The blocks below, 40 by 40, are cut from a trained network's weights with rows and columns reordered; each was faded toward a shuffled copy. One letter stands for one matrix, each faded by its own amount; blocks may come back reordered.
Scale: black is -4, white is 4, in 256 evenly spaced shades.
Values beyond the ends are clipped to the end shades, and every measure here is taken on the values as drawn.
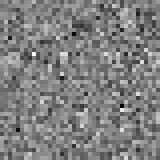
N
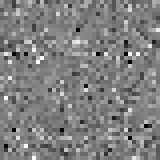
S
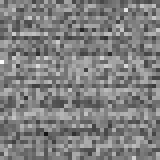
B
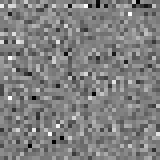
S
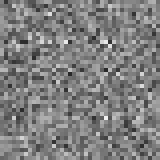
N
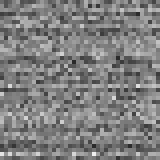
B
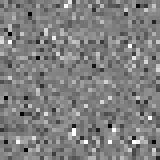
S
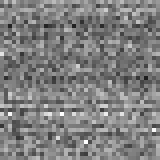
B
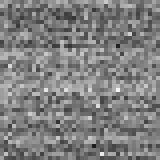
B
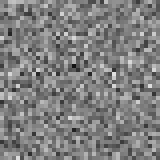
N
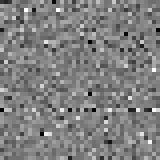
S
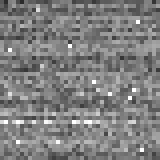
B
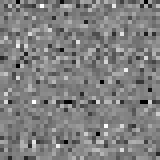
S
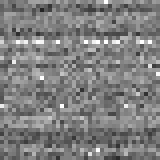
B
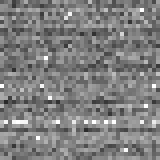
B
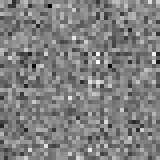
S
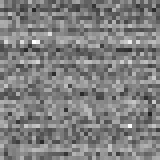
B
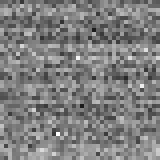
B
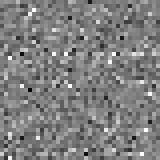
S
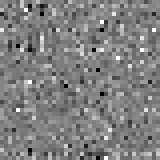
S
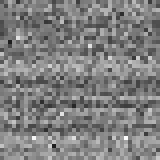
B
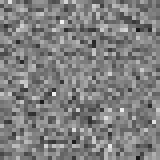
N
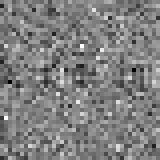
S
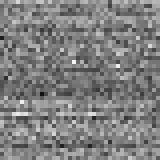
B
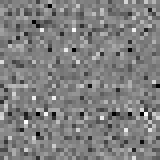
S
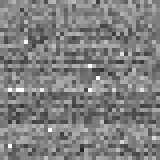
B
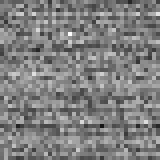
B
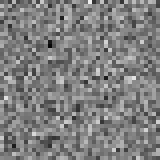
N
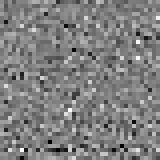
S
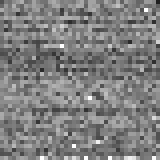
B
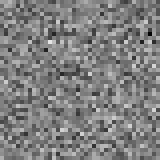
N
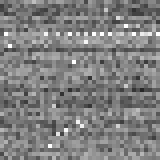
B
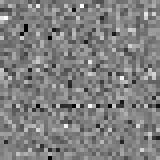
S
